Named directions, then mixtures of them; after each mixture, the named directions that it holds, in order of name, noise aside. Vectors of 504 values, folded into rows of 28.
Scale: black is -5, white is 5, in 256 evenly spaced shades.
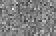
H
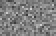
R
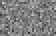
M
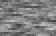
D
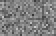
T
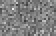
H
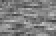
D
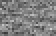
D, M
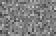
M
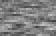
D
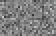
T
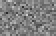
R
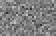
R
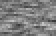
D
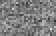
D, H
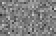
M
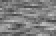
D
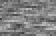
D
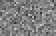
H, R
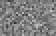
R, T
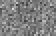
H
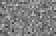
M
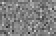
M, T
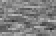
D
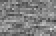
D, H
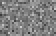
M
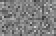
T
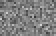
R, T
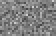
M, R
